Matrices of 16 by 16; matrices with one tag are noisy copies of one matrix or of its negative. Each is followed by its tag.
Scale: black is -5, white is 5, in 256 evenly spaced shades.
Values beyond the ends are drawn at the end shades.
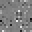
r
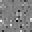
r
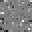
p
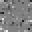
p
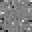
p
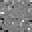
p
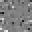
p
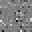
r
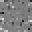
p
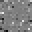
p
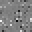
r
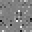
r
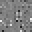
r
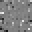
p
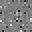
r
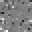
p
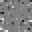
p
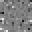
p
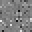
r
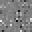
r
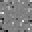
p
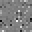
r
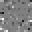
p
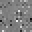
r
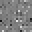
r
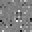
r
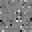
r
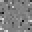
p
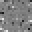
p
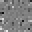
p
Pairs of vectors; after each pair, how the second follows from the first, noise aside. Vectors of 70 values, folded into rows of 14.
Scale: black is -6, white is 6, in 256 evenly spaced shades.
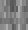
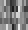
scaled up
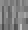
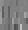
partly zeroed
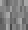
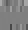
partly zeroed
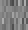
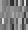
scaled up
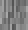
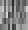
scaled up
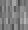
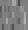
partly zeroed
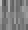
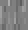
partly zeroed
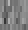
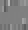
partly zeroed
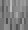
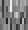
scaled up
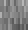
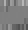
partly zeroed
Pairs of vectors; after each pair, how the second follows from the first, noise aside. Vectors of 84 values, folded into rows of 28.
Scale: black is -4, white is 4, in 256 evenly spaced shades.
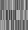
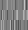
partly zeroed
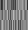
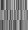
sign-scrambled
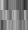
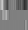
partly zeroed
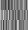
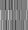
partly zeroed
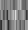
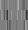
partly zeroed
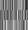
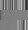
partly zeroed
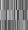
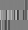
partly zeroed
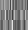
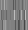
partly zeroed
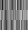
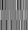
partly zeroed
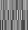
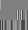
partly zeroed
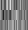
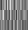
sign-scrambled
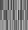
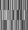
sign-scrambled
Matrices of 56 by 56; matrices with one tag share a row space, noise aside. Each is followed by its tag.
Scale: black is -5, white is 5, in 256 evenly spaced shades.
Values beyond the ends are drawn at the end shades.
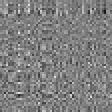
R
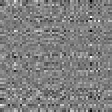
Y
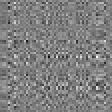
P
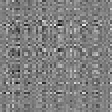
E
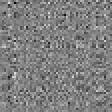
P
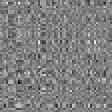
R
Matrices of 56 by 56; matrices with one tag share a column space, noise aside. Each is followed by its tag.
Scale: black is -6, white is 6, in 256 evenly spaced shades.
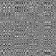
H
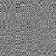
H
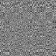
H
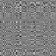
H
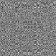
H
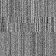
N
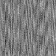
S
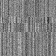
N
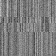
N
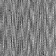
S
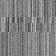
N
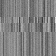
N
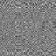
H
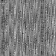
S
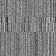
N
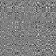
H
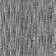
S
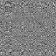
H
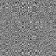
H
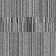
N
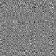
H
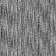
S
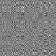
H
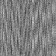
S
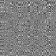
H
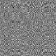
H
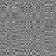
H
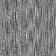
S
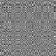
H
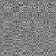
H
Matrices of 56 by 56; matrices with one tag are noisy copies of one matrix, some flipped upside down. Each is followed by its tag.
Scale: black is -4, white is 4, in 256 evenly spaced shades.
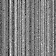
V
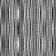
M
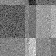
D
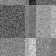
D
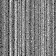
V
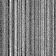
V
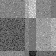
D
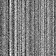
V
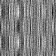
M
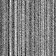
V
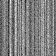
V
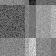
D
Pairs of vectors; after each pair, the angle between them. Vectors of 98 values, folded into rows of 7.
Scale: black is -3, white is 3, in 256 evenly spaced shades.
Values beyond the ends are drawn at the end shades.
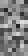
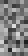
orthogonal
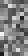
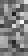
orthogonal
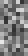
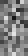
nearly opposite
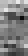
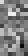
orthogonal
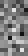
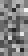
nearly opposite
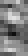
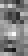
nearly opposite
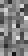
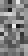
partly aligned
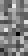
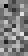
partly opposed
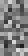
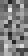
nearly opposite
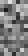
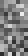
partly aligned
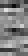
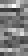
nearly opposite
